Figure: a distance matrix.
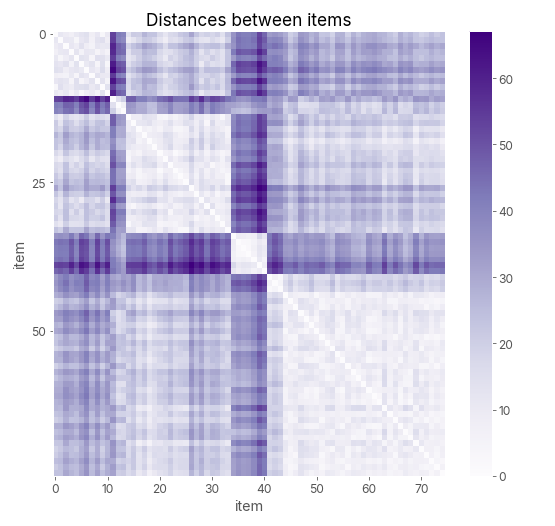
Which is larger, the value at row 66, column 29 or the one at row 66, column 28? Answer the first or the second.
the second
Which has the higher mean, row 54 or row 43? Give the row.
43
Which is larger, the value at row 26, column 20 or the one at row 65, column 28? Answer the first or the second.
the second
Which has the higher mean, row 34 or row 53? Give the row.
34
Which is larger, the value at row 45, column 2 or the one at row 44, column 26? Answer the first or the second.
the second
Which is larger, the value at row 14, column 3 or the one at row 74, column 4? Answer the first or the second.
the second
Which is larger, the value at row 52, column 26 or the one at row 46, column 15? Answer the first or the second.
the first
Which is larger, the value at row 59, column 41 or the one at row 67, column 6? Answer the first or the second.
the second
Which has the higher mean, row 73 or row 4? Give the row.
4
